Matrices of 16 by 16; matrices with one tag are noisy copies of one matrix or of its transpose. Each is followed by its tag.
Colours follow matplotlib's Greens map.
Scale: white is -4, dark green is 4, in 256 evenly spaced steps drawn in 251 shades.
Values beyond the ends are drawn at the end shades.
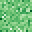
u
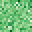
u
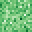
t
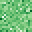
u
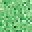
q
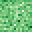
t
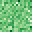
u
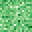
t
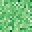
u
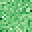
u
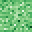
t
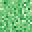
q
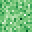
t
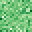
u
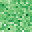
q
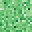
q
